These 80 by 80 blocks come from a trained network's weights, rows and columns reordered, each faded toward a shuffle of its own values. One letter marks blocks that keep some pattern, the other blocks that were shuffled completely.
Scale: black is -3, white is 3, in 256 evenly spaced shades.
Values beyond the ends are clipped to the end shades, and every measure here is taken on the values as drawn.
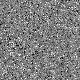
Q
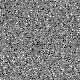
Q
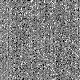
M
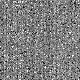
M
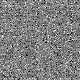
M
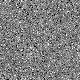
Q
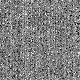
M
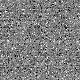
M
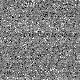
M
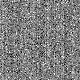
M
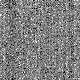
M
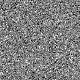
M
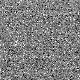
M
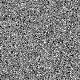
M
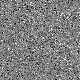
Q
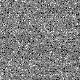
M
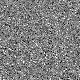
Q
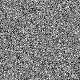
M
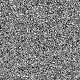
Q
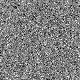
Q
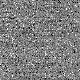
M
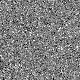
Q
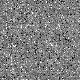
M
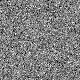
Q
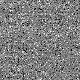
M
